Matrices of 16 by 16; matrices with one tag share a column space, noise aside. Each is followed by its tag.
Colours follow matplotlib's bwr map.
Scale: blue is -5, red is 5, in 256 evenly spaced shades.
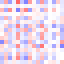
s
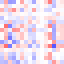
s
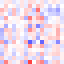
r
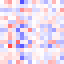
s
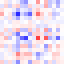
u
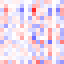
r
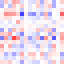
u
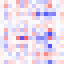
u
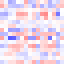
u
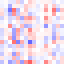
r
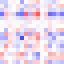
u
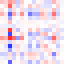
u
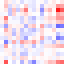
r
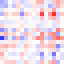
u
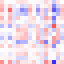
r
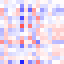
r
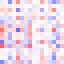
s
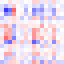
r
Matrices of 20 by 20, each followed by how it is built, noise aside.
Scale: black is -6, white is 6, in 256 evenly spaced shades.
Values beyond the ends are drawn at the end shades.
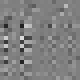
low rank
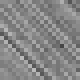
Toeplitz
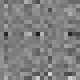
low rank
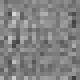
low rank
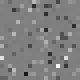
sparse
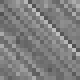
Toeplitz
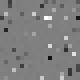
sparse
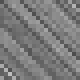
Toeplitz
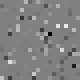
sparse
